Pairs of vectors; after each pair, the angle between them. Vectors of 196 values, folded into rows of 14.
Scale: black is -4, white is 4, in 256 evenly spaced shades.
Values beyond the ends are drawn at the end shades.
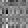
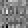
nearly opposite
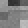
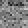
partly aligned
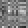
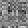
nearly opposite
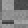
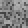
partly opposed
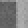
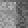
nearly opposite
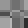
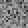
orthogonal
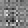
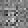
nearly opposite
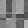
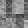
nearly parallel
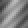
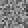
orthogonal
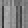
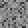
orthogonal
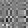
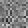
nearly parallel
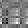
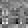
nearly opposite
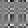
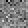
partly aligned
